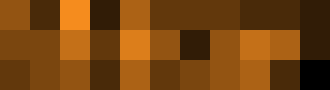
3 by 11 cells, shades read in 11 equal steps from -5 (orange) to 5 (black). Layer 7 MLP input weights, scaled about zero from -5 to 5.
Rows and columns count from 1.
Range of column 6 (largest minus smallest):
2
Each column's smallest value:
-1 0 -5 1 -4 -1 0 -1 -3 -2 3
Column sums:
0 2 -9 6 -8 1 4 -1 -3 2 11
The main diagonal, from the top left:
-1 0 -1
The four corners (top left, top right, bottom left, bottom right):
-1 3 1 5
